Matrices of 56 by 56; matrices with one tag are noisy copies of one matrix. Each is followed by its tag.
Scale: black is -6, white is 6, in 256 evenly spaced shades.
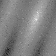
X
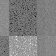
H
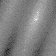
X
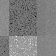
H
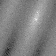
X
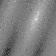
X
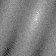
X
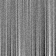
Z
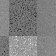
H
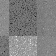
H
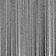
Z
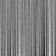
Z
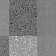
H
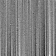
Z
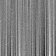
Z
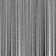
Z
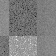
H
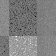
H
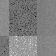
H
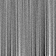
Z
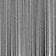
Z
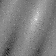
X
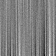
Z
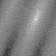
X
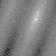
X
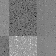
H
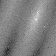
X
